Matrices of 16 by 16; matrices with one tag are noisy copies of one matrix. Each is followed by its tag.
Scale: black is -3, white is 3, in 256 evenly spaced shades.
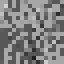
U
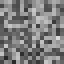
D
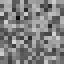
D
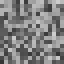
D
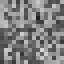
U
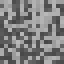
D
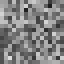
U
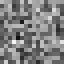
D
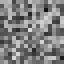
D
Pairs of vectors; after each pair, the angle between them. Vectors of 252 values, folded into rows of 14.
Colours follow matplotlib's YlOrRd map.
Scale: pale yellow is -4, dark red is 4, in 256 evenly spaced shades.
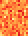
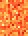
partly aligned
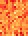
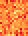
nearly parallel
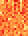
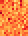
nearly opposite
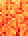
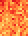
nearly opposite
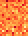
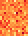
orthogonal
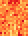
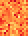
partly aligned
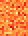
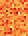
nearly opposite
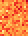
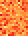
orthogonal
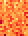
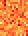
partly opposed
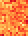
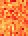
partly aligned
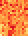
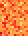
orthogonal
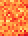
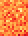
nearly parallel
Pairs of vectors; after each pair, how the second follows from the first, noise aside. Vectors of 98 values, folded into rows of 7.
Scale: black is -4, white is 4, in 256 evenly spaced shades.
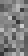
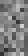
copied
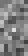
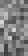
copied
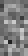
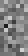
shuffled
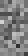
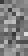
reversed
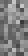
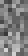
reversed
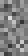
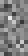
copied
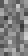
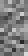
shuffled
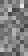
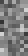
shuffled
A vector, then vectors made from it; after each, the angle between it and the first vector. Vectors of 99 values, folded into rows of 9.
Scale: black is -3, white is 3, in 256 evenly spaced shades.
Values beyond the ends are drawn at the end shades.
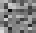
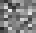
nearly opposite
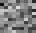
orthogonal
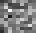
nearly opposite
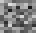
partly aligned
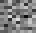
orthogonal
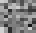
nearly parallel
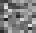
nearly opposite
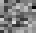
orthogonal
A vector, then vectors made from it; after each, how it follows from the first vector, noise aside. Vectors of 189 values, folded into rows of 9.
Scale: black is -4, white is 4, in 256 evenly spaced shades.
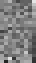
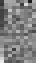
reversed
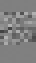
partly zeroed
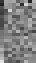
reversed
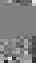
partly zeroed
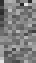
reversed
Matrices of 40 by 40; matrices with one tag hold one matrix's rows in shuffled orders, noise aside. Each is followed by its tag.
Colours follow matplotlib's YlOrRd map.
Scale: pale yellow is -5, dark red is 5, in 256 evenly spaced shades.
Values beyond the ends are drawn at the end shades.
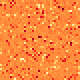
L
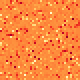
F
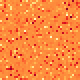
F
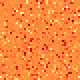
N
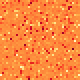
N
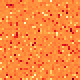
F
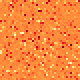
L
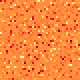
L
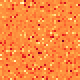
L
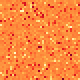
L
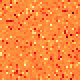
F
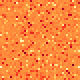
N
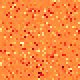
L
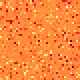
F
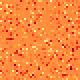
F
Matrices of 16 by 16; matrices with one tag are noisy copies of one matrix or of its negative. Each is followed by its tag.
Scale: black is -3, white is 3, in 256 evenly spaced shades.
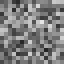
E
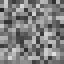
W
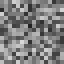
E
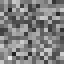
E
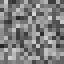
W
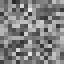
E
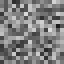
E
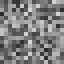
E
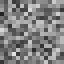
E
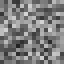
E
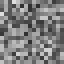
E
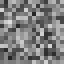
W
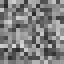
W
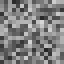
E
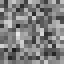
W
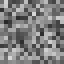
W
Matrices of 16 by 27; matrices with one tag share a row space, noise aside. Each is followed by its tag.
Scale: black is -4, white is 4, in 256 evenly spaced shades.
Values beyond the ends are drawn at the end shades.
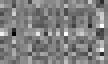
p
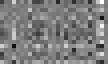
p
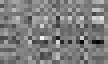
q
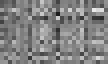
q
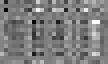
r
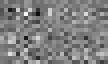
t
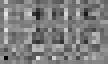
r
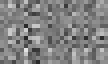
t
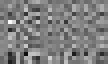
t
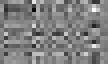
r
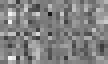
t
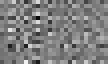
t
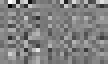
t
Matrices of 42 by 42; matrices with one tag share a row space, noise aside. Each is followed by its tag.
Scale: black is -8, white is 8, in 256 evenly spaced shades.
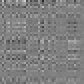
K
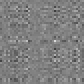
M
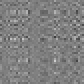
M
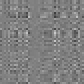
M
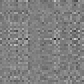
M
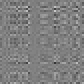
M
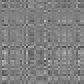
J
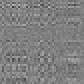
K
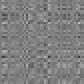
J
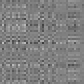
K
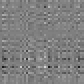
J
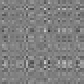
J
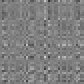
J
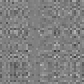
M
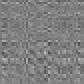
J
